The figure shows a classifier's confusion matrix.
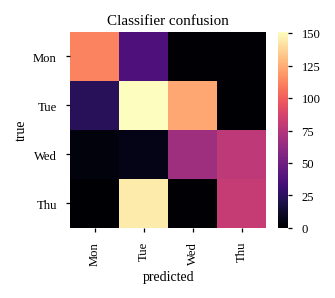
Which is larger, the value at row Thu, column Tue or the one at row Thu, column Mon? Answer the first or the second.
the first
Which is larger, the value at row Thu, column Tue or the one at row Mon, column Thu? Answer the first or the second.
the first
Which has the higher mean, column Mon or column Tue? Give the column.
Tue
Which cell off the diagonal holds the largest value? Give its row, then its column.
Thu, Tue
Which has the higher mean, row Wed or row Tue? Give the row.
Tue
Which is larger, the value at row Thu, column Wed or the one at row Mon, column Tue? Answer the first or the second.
the second
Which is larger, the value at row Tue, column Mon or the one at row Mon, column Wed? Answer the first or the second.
the first
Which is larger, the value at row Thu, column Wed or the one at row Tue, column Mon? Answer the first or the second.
the second
